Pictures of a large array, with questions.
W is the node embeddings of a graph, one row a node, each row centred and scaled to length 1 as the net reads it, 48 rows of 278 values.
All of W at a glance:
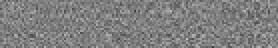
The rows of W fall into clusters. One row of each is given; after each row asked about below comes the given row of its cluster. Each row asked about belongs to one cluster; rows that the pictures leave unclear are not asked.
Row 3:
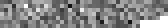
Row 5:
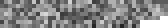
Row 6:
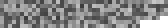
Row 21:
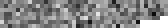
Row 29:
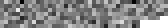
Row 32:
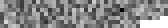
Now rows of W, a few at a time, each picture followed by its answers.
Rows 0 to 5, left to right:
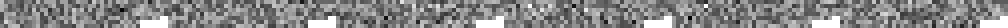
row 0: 32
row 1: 29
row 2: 6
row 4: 6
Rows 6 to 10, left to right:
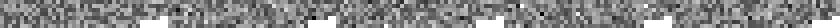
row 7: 29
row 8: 6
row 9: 3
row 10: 21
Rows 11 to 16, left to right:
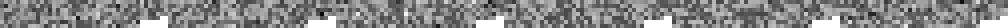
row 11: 21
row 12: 21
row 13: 3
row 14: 3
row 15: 5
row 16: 5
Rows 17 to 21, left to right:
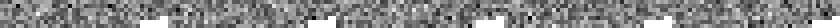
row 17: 3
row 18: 29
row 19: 21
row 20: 6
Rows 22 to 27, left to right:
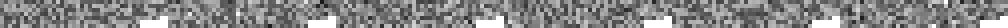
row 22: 6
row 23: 3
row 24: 6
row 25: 32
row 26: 5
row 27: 29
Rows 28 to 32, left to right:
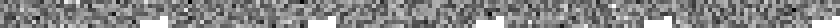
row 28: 6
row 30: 21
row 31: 29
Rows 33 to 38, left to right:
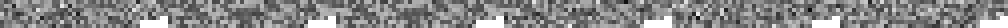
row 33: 3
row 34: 5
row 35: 5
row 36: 5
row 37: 6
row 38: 21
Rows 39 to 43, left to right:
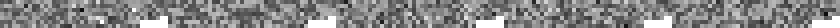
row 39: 3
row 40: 5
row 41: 3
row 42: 3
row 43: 21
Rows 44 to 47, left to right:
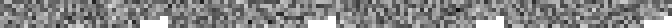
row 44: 29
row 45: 6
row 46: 32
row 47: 32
